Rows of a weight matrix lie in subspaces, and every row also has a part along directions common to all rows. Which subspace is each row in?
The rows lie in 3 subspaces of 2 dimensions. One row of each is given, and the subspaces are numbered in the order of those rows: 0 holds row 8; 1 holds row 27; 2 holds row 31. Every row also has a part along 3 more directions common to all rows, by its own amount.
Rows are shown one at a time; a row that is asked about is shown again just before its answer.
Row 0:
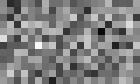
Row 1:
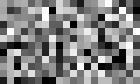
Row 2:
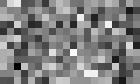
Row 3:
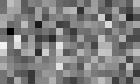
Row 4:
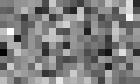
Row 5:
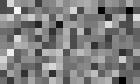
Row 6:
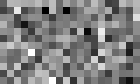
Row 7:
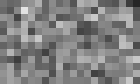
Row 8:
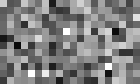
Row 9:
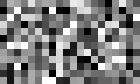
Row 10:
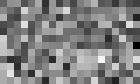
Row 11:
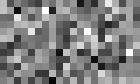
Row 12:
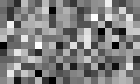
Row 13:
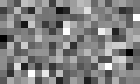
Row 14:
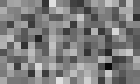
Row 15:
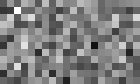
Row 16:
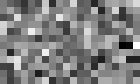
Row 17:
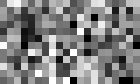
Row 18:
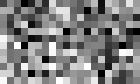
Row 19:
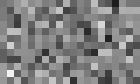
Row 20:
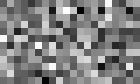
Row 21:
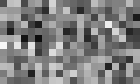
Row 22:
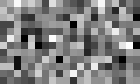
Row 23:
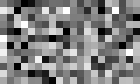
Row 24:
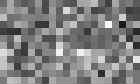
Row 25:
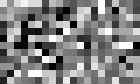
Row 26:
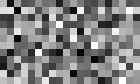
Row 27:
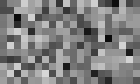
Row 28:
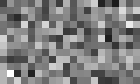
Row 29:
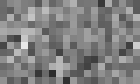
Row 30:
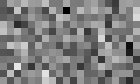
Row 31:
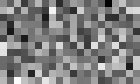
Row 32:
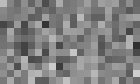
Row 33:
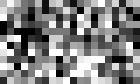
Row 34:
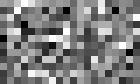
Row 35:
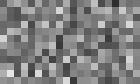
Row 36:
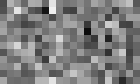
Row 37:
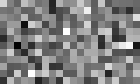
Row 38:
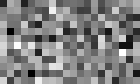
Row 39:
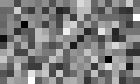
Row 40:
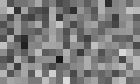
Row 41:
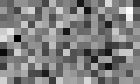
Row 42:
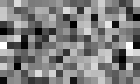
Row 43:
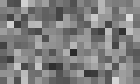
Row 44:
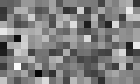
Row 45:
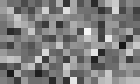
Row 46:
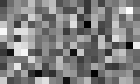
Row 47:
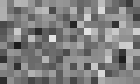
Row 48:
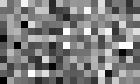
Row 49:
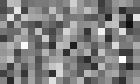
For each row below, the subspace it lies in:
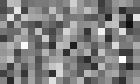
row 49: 2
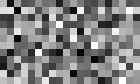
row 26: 2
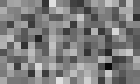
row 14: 0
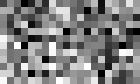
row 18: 0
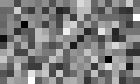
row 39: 0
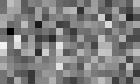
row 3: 0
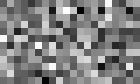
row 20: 2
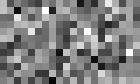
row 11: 1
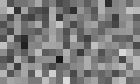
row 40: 2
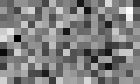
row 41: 0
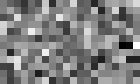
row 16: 1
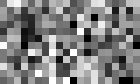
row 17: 1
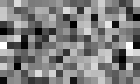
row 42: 0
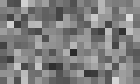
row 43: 2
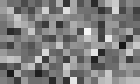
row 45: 1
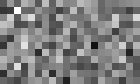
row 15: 2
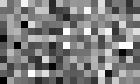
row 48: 0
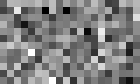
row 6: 1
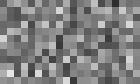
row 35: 1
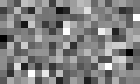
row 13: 0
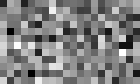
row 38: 0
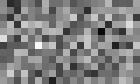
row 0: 2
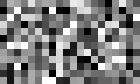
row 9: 2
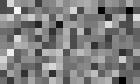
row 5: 2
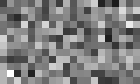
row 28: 1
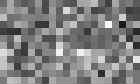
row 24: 1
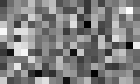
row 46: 0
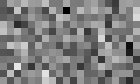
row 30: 1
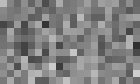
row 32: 0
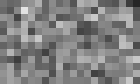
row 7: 1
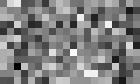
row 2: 2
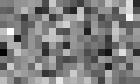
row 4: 0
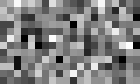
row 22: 0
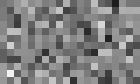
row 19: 1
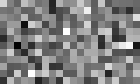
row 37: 0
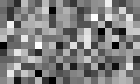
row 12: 2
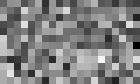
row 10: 1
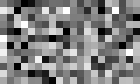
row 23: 1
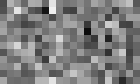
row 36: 0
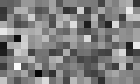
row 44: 0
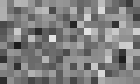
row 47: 0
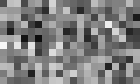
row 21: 0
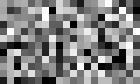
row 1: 2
